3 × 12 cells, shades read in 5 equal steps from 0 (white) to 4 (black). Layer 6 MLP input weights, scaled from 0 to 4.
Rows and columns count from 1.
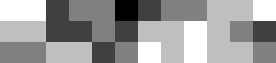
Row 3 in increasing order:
0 0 1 1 1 1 1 2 2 2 2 3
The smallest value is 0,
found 6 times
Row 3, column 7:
0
